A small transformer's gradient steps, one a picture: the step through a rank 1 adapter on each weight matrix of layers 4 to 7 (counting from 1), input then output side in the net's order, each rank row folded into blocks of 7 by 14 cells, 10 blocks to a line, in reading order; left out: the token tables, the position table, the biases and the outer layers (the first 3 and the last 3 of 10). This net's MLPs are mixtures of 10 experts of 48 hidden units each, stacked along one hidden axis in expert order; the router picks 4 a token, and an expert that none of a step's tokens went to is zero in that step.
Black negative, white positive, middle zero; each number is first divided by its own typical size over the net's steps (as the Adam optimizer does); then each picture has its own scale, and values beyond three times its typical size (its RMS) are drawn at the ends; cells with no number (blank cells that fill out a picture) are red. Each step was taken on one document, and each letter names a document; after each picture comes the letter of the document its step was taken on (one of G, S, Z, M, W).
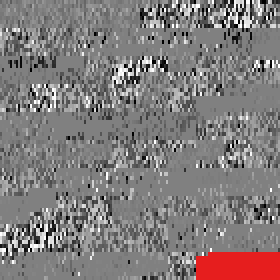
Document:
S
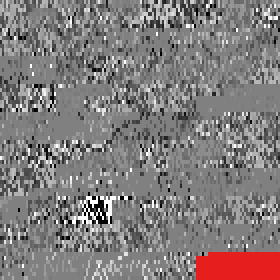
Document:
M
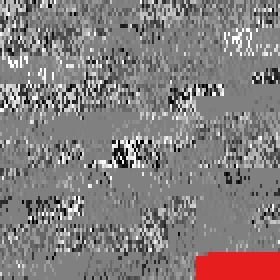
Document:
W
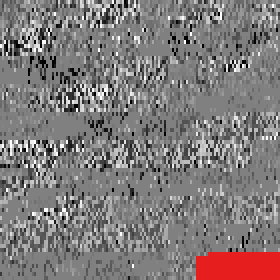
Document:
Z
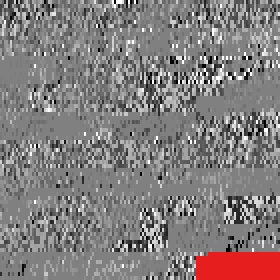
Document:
M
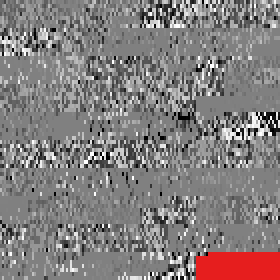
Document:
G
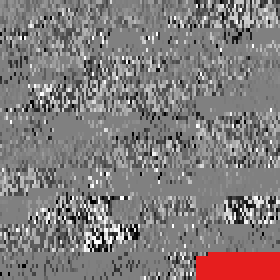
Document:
W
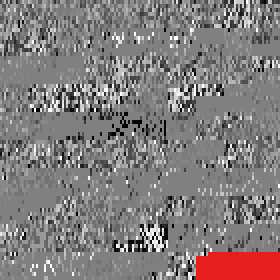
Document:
S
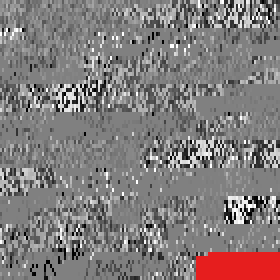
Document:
S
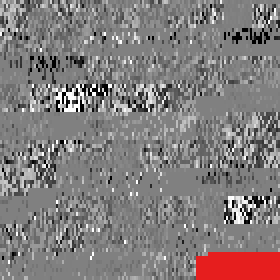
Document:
S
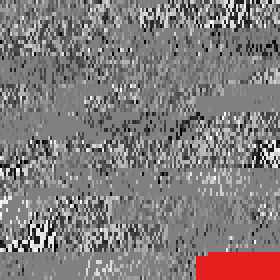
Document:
Z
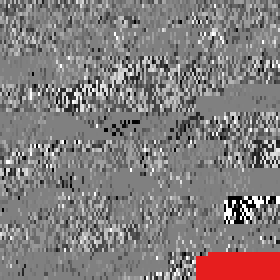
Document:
M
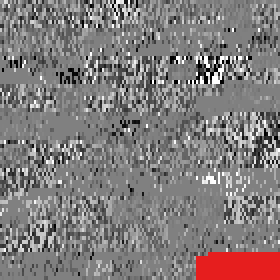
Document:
Z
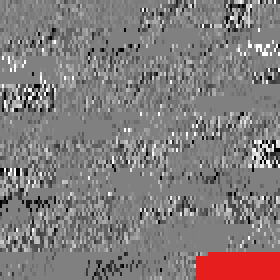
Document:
W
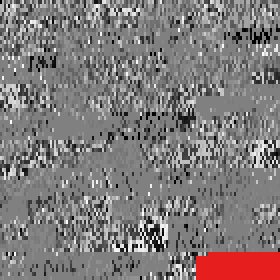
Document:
Z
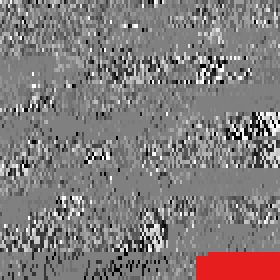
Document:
W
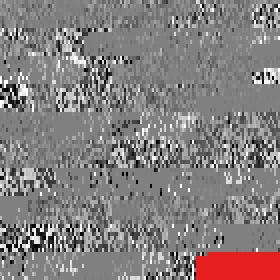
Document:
G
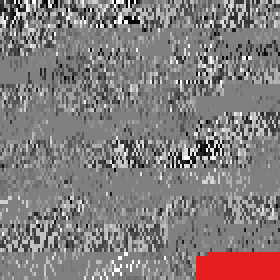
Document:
Z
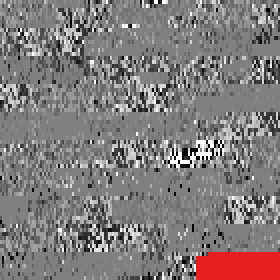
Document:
G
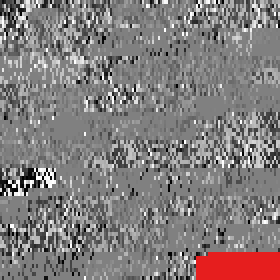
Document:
G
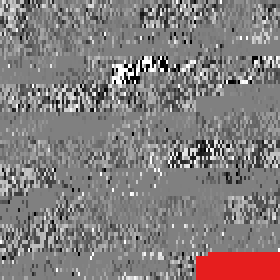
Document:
S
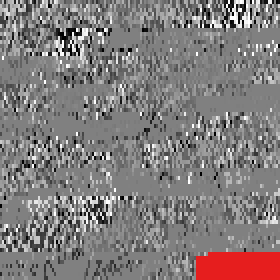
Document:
W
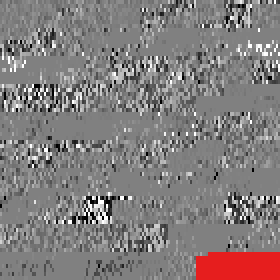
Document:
W
